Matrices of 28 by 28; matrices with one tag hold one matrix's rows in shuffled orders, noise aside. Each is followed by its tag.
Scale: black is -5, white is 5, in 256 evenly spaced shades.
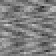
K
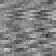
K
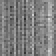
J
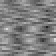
K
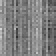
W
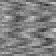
K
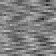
K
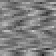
K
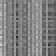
W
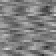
K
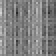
W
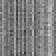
J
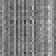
J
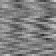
K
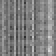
J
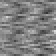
K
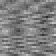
K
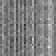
J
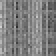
W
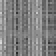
W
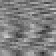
K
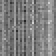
J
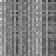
W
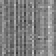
J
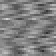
K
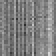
J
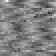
K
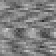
K
